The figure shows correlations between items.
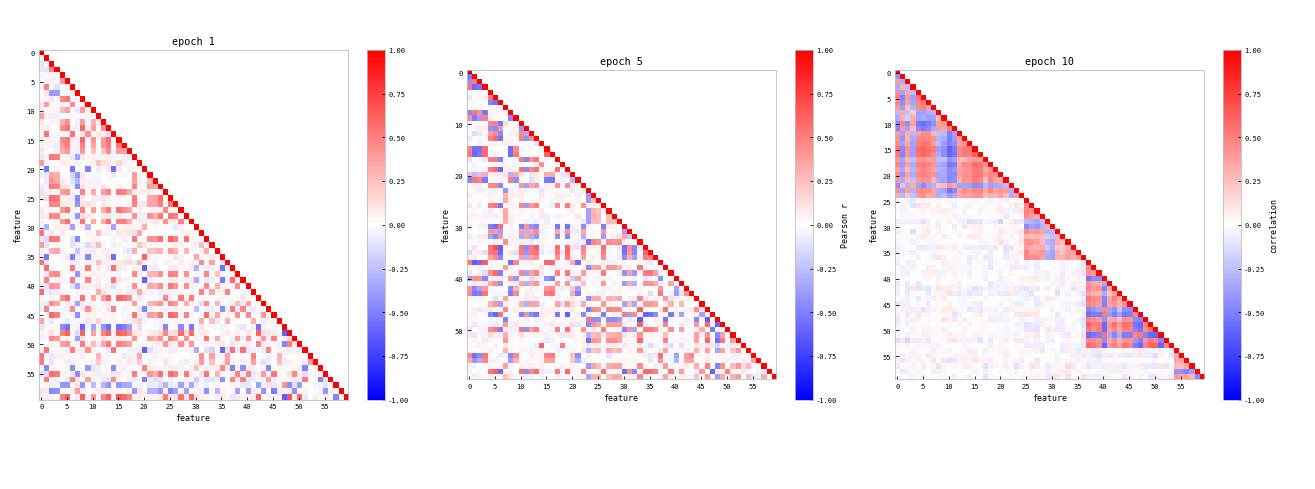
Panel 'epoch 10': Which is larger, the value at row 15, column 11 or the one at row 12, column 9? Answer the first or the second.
the second
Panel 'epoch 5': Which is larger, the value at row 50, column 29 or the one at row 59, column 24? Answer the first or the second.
the second
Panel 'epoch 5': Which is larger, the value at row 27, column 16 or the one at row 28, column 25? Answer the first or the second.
the second
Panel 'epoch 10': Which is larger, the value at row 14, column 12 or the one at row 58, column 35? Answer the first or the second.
the first
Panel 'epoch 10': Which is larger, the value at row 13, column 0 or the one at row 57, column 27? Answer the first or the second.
the first
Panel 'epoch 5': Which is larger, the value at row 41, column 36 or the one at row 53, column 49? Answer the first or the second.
the first
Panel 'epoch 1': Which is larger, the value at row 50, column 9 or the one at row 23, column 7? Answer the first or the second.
the first
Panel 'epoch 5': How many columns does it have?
60
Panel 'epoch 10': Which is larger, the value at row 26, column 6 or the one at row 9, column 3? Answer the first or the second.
the second
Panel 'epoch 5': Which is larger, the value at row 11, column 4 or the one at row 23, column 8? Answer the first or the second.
the second
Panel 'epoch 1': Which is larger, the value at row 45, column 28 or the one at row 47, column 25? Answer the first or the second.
the first
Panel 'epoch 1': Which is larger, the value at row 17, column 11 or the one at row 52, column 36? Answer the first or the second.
the second
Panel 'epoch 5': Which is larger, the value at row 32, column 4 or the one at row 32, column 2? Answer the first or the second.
the second
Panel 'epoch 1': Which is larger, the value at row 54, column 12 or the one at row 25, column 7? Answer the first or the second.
the first
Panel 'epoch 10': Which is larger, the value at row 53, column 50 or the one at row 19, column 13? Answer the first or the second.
the first
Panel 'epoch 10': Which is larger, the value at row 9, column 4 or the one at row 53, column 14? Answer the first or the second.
the second
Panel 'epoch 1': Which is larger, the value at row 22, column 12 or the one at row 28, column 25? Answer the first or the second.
the second
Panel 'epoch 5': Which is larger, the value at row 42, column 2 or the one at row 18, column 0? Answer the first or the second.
the second
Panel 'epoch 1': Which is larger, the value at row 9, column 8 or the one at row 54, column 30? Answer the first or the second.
the second
